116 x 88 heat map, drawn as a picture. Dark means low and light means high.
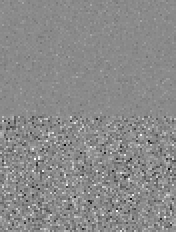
A horizontal seam about 50% of the way down splits the table, and the top part is calmer. No overall slope runs across the table. The halves do not mirror each other. The texture is fine-grained noise. The distribution is heavy-tailed on both sides.
